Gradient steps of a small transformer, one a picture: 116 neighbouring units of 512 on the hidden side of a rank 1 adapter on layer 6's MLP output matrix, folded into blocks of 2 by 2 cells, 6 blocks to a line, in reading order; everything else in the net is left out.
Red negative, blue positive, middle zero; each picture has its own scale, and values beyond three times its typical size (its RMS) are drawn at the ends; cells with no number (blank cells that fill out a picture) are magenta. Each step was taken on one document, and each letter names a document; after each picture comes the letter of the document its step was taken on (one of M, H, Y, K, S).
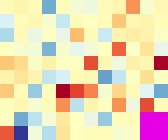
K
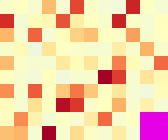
K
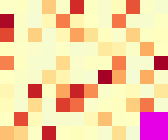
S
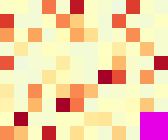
S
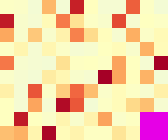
S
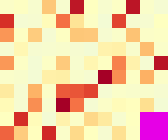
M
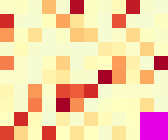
M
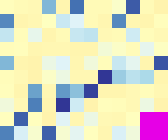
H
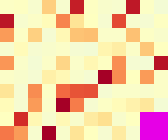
M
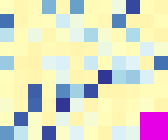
H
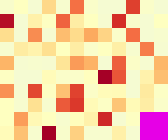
K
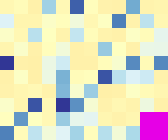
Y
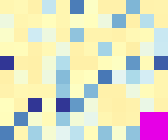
Y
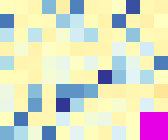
H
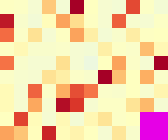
S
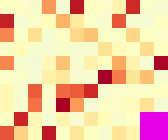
M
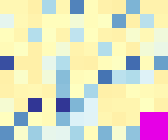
Y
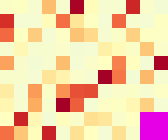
M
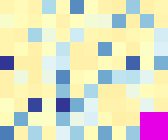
Y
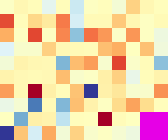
S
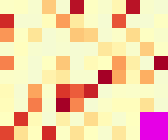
M
